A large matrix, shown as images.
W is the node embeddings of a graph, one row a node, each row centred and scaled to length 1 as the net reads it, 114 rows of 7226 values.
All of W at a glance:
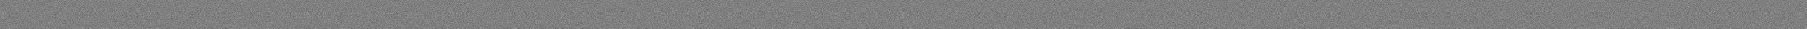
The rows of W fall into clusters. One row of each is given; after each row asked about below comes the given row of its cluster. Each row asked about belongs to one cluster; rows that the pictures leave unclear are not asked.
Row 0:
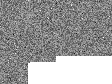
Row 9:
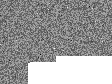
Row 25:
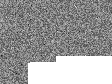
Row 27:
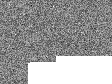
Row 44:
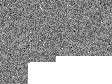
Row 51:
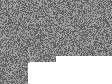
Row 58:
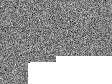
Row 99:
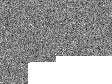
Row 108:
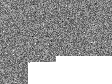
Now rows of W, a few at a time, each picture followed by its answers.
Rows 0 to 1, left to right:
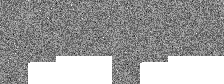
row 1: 58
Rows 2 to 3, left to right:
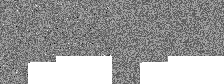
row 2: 58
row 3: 108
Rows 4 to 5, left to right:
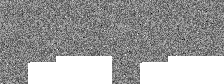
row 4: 25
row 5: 25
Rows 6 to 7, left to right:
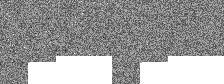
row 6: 0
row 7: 108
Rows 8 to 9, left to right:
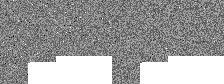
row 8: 51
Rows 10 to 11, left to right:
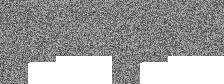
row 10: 99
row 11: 44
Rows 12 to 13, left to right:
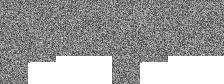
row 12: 0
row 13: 0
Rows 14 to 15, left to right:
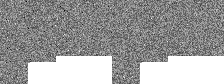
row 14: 27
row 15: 27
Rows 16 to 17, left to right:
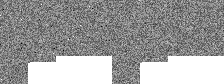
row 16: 9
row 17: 0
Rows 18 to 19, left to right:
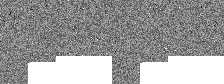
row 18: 44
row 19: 9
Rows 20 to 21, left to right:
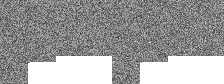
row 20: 99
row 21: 27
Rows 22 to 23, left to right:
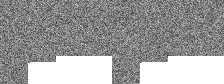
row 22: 9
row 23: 44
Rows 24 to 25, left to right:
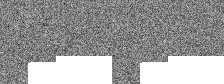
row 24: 0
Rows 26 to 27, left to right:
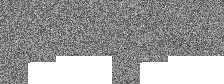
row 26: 9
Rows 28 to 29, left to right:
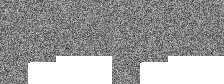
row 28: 58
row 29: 58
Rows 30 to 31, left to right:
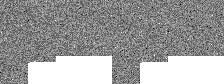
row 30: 99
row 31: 51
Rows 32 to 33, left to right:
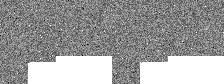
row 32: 44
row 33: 108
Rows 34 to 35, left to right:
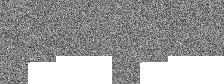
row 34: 27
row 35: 108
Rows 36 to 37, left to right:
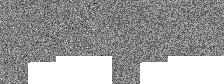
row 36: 108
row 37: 99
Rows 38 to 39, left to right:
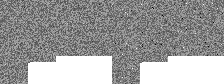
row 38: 9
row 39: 44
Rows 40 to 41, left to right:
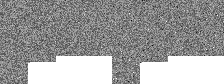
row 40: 27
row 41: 108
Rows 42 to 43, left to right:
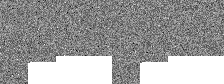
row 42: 25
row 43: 9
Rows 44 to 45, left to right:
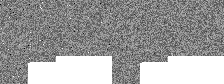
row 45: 44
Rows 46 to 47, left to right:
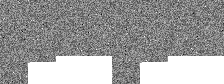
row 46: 108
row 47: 108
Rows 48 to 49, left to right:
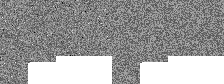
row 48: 27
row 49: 58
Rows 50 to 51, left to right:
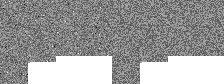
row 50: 51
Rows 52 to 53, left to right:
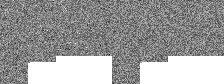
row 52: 58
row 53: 51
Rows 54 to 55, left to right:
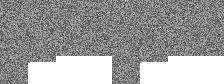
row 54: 0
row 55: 51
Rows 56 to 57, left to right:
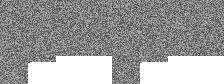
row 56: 58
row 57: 51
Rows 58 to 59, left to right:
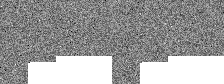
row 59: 25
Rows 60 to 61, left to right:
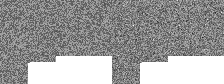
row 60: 44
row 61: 99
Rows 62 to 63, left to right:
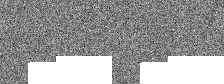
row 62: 25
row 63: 44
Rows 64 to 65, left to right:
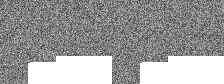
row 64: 9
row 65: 58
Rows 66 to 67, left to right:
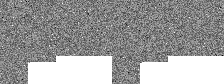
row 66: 27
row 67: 58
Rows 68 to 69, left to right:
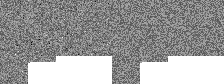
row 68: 0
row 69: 51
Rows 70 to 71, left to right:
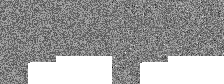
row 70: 58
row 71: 58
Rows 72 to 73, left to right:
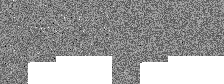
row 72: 51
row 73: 58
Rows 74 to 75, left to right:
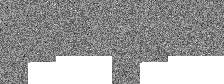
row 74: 108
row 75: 25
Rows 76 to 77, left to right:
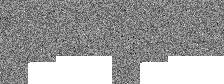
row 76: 99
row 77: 9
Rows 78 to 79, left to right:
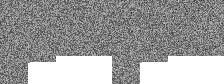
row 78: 9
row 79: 27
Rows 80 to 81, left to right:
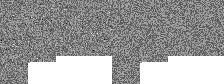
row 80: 0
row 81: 51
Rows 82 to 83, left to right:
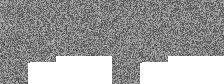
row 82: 25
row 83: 9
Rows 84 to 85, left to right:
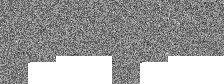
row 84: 9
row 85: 9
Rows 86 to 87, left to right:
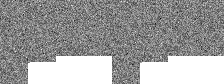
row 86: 99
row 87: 0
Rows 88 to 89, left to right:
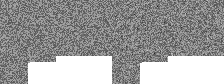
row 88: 51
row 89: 44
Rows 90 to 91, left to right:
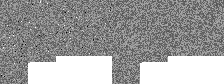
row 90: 51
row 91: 44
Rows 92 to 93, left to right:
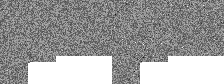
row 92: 9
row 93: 0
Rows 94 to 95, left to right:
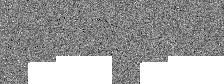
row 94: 51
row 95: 0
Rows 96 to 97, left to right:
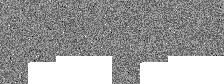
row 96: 108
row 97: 58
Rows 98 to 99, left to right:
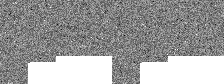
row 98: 44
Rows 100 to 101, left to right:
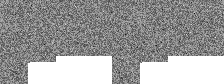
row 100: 25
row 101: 0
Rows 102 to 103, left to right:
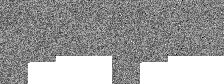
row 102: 99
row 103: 99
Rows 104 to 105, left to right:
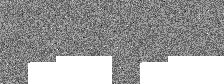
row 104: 25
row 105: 51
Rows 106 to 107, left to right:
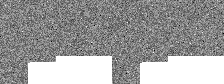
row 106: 108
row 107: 99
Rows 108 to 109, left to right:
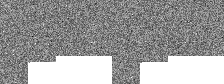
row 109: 27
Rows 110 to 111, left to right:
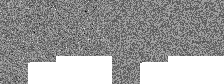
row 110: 27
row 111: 9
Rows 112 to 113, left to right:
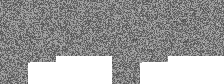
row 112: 0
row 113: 108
